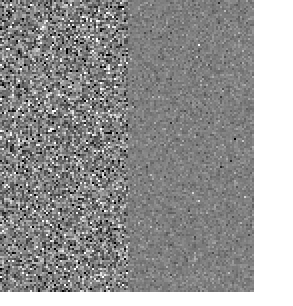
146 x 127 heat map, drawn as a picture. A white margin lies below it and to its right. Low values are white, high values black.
There is no overall slope. There are no regular stripes. Fine speckle covers the field. Neither half mirrors the other. A few values lie far out on both sides of the bulk. No row or column stands out. A vertical seam about 50% of the way across splits the table, and the right part is calmer.
